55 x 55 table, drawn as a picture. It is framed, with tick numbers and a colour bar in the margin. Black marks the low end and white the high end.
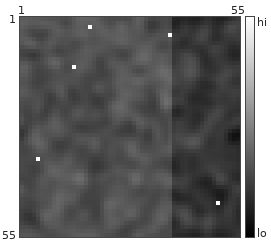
Histogram: skewed, a long tail of high values. Grain: blotchy. Average level on the scale: 30%. Seam: vertical, 70% of the way across, the left part higher. Stripes: none. Lone odd cells: 5, each higher than its neighbours.
